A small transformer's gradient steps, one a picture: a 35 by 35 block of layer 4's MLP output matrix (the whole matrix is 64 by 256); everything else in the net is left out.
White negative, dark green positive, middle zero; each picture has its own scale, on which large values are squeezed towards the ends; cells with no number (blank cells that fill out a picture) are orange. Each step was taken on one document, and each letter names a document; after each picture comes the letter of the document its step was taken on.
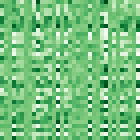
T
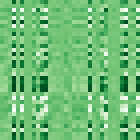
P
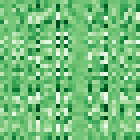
T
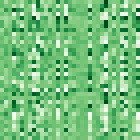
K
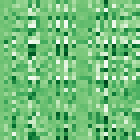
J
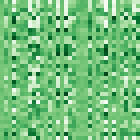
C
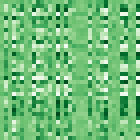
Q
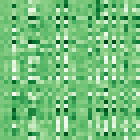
J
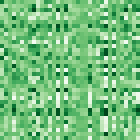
J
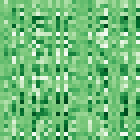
Q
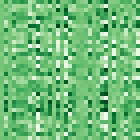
J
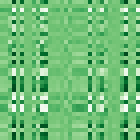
P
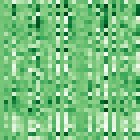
C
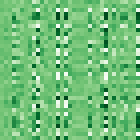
T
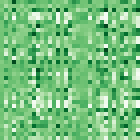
C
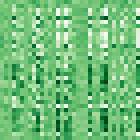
T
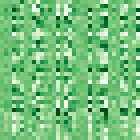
K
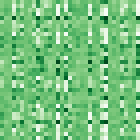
T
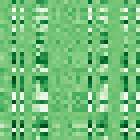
P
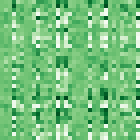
T
